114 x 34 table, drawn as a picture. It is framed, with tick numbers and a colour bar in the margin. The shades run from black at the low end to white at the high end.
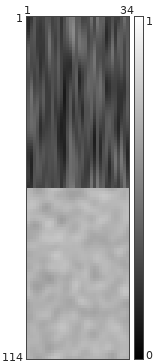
The table splits into 2 rows of 1 panel. Panel 1,1: low, streaked downward. Panel 2,1: high, blotchy, faint in contrast.
